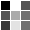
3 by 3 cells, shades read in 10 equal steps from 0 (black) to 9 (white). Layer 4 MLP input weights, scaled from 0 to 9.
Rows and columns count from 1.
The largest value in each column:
3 9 4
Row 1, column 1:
0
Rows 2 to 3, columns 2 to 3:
6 4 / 8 4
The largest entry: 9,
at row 1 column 2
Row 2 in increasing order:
3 4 6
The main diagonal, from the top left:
0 6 4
